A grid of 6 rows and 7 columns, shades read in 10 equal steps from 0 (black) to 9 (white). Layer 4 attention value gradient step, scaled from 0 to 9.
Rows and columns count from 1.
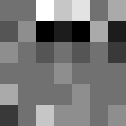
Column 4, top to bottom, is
7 1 4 5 4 5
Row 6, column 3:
7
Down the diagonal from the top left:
4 5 3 5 5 4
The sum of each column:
24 25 27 26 25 26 22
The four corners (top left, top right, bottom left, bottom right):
4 6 2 5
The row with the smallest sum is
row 2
